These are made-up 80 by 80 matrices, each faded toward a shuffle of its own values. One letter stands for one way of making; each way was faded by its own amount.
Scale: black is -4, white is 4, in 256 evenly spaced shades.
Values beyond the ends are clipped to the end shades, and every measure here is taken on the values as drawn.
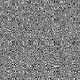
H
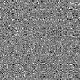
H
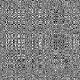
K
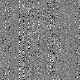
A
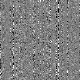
A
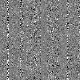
A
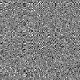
H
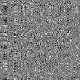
H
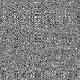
H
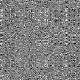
H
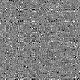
H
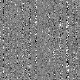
A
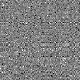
H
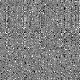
H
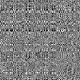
K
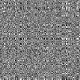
K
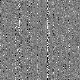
A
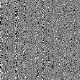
A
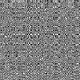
K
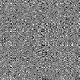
H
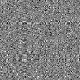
H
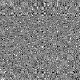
H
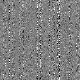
A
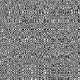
K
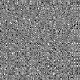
H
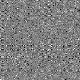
H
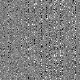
A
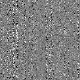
A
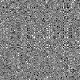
H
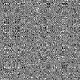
H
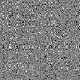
H
